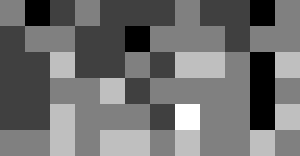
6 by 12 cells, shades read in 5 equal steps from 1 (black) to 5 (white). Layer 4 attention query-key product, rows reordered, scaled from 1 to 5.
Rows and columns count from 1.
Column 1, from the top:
3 2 2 2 2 3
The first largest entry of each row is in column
1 2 3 5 8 3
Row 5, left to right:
2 2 4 3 3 3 2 5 3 3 1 4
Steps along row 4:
same up same up down up same same same down up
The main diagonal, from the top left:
3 3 4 3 3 4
